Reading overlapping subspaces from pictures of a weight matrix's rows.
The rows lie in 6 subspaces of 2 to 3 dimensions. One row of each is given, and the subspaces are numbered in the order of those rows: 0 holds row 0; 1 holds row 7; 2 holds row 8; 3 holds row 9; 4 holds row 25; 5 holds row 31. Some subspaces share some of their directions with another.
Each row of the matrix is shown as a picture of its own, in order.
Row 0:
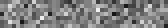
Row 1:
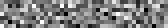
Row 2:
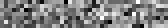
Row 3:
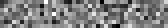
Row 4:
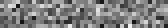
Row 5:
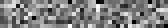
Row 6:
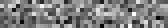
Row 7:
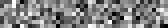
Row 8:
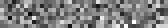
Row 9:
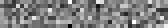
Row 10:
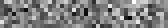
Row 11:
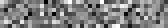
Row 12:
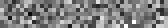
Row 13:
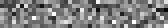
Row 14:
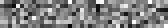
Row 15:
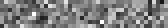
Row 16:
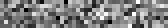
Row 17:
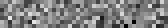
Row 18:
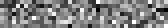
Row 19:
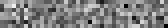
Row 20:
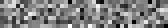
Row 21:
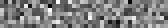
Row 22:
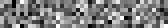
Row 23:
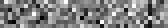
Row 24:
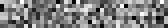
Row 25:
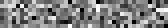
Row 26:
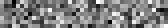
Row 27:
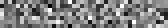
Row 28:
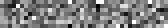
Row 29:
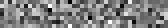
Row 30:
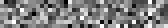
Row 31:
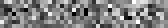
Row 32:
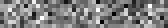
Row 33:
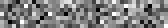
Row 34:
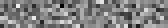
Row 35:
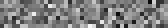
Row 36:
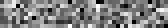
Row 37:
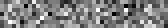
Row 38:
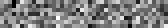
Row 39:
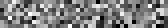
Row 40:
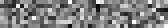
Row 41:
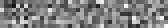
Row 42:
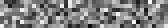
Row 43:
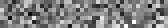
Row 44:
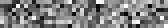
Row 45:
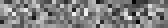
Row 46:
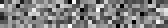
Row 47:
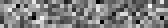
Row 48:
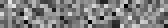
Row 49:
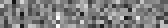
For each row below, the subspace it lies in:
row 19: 3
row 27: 3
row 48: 3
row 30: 0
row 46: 3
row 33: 0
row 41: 3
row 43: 2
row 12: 2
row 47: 5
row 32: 0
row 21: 3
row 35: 5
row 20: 5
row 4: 1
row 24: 3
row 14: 2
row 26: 1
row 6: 1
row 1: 0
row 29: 3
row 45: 5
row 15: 5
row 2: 1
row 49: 1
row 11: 4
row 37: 0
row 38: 1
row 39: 2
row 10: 5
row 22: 1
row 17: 2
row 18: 4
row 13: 4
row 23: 0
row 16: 1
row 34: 0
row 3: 4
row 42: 0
